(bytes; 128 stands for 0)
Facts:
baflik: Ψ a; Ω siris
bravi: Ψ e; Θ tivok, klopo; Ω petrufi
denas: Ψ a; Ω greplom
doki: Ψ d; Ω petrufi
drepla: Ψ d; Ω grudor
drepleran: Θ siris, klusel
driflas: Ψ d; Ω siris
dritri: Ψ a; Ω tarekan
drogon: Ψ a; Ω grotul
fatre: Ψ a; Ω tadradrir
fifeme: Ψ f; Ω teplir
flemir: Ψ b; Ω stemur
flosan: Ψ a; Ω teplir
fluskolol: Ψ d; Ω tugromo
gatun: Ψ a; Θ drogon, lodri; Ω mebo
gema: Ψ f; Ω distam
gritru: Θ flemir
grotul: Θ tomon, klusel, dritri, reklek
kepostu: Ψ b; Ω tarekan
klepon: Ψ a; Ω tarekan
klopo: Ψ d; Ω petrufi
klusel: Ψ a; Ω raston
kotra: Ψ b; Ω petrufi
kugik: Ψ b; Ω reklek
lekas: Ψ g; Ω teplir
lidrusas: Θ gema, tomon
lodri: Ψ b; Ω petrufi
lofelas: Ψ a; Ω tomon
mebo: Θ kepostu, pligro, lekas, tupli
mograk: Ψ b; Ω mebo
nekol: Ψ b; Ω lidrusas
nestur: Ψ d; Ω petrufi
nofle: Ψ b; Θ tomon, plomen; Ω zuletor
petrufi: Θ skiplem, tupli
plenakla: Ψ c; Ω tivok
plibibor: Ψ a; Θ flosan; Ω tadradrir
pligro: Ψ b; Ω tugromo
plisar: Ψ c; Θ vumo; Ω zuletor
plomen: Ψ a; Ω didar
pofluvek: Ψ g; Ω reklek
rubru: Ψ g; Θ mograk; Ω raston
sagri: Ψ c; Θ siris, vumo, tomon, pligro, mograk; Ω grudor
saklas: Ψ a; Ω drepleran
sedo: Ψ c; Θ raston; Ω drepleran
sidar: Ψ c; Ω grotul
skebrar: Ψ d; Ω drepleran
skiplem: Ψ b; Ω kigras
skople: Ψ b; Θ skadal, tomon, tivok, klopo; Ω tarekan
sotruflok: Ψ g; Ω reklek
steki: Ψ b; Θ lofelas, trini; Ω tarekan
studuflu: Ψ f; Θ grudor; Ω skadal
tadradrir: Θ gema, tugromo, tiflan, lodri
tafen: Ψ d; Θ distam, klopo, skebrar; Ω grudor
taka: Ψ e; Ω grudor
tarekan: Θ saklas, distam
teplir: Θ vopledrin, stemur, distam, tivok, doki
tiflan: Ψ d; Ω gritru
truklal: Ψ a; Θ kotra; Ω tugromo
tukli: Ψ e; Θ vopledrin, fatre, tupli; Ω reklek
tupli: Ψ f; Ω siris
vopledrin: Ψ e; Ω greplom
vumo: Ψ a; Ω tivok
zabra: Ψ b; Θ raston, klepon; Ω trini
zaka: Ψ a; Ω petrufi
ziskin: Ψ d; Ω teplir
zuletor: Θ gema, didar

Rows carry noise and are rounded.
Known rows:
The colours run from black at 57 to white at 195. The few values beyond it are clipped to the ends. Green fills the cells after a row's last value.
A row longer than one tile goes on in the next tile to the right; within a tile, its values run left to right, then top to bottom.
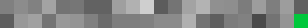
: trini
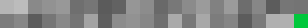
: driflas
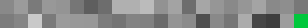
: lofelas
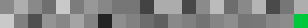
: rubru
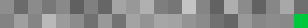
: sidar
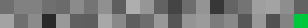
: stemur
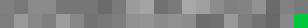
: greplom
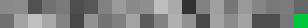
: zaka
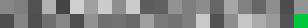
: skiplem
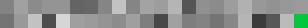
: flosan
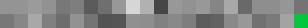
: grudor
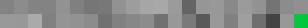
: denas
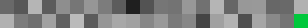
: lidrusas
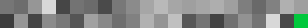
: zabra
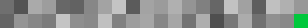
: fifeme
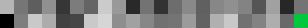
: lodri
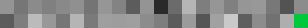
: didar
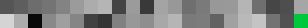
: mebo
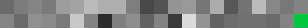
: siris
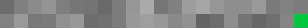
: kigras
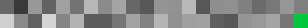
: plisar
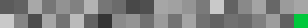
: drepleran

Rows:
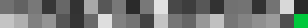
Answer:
bravi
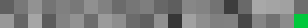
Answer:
skadal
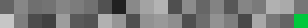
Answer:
tarekan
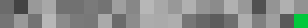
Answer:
studuflu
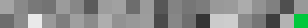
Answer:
drogon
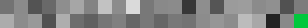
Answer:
fatre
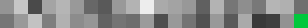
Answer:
klepon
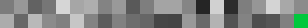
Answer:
dritri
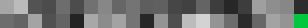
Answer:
klopo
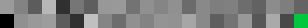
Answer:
kotra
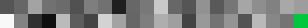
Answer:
teplir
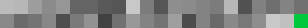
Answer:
drepla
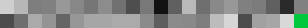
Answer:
tiflan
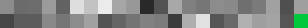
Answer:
pligro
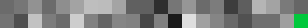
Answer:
tomon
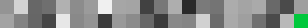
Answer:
lekas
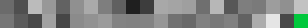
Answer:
nofle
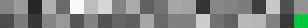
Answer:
kepostu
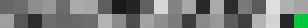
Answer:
skople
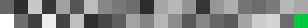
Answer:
sagri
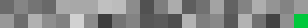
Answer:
vumo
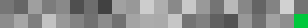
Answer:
sedo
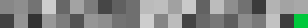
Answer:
steki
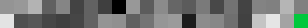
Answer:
tafen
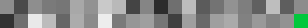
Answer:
gema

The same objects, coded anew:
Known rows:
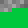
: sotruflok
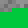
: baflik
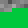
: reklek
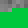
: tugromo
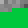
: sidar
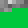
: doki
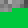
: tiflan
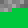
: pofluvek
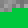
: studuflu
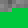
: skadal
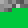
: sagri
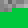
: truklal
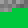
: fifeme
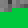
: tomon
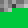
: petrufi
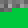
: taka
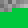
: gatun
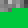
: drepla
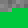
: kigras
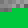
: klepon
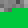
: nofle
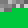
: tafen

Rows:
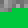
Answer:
rubru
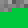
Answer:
mograk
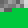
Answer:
skople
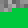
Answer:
kugik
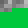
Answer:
steki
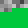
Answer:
zabra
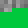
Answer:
tupli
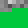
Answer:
klopo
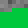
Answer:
siris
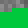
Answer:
grudor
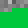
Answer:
skiplem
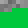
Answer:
flosan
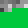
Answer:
tukli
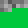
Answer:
mebo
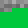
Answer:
zaka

